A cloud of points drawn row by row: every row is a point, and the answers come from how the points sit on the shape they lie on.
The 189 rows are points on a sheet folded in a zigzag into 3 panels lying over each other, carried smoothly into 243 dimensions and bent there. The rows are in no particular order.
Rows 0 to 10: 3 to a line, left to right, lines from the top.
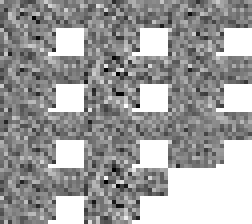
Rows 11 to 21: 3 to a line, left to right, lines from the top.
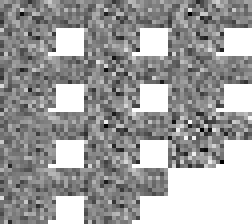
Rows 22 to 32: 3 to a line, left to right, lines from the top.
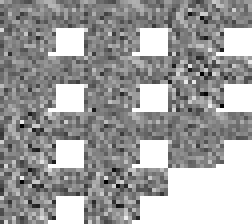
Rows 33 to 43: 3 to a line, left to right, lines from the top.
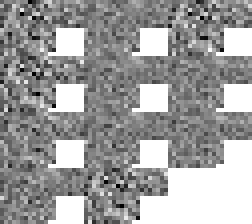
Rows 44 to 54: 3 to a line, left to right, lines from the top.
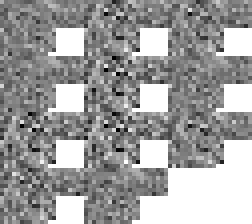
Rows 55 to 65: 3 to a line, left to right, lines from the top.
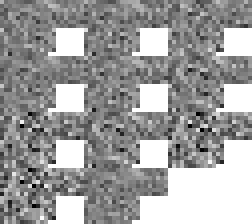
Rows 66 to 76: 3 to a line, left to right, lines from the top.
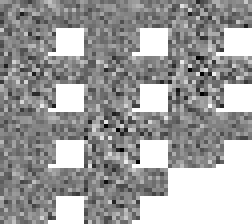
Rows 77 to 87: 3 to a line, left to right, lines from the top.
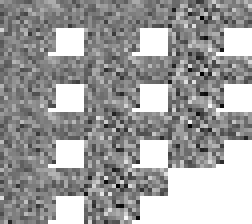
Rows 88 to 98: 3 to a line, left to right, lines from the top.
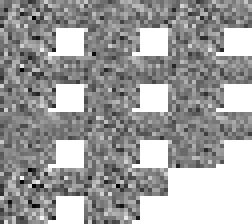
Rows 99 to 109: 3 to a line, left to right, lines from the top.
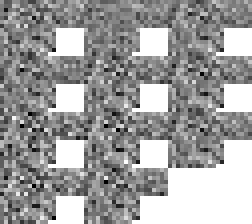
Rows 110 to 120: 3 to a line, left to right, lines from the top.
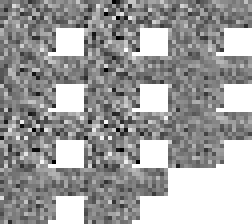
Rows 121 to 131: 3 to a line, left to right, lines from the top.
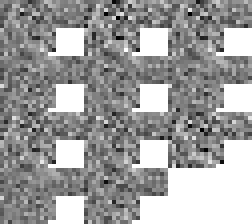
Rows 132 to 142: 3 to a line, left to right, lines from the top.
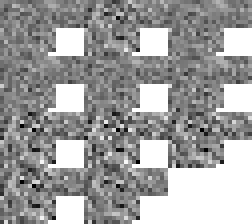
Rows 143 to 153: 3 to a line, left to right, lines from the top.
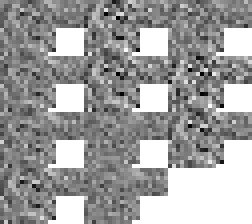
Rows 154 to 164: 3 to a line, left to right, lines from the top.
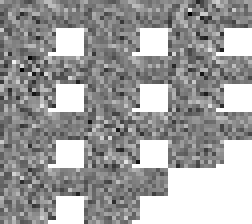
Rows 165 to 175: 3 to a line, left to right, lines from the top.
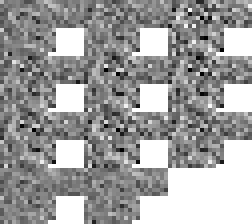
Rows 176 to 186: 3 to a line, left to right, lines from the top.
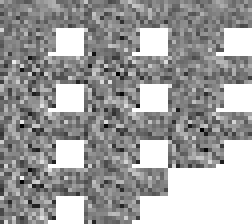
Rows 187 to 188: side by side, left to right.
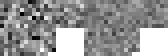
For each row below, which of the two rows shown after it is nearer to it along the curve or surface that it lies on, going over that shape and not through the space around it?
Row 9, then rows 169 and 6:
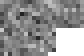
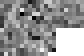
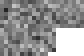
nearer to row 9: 169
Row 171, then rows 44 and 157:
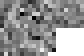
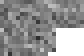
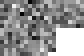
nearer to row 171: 44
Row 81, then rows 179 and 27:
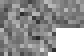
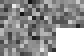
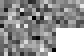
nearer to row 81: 27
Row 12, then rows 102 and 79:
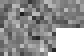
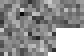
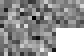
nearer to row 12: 79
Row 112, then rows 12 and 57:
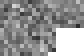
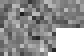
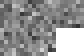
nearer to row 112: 57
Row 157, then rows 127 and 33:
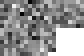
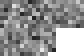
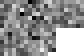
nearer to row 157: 127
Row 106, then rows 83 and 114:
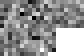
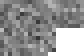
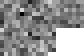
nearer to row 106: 83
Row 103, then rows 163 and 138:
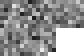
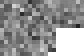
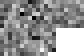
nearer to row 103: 163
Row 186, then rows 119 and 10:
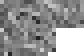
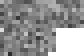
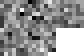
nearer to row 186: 119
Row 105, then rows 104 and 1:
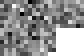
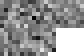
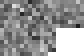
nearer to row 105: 1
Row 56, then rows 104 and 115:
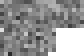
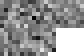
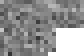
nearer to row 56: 115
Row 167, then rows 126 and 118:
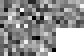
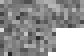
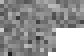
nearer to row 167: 118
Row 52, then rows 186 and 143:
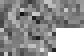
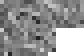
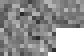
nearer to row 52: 186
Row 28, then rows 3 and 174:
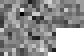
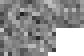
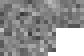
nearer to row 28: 3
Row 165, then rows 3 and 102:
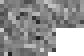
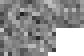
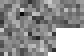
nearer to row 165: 3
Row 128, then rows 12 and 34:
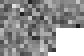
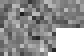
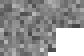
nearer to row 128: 34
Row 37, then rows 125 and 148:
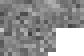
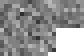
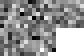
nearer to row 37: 125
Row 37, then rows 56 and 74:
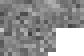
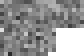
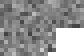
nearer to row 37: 56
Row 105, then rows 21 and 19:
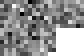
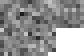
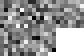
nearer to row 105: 19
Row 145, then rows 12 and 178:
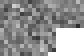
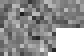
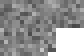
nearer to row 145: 178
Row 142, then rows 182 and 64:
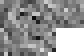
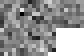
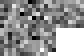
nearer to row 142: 182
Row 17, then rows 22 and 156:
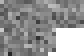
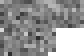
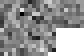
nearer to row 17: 22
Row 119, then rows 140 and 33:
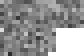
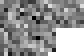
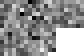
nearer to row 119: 140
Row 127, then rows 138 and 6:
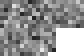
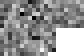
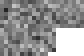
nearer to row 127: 6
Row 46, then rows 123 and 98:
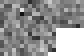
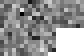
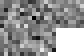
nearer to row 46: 123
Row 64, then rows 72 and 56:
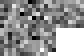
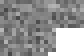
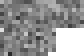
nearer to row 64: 72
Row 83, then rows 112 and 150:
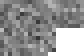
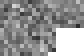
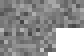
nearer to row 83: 112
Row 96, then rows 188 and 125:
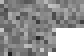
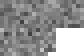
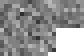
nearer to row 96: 125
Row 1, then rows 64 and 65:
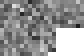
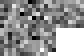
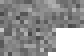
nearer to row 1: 64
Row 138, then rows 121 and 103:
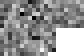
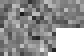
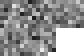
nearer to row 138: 121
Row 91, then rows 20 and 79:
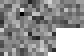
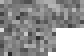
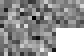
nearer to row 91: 20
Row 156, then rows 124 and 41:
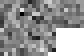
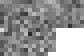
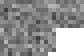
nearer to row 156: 124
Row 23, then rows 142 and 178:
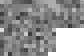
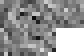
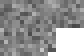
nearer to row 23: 142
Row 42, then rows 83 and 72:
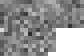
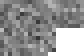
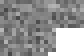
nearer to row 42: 83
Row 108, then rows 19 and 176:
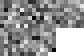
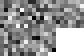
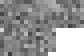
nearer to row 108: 19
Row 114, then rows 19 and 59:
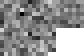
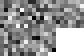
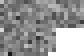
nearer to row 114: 59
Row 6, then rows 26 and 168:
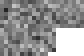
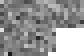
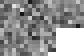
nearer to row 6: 168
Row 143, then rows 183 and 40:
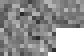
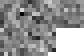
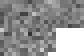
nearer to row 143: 40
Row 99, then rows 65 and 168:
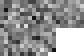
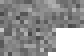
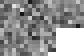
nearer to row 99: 168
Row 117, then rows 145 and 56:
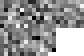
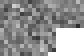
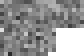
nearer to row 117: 145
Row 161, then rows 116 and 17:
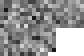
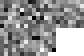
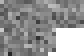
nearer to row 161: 116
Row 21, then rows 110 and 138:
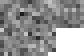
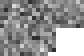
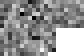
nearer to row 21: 138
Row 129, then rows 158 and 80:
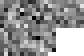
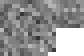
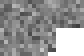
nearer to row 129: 158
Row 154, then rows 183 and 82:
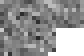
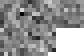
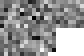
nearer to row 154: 183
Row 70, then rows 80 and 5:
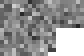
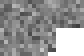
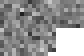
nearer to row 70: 80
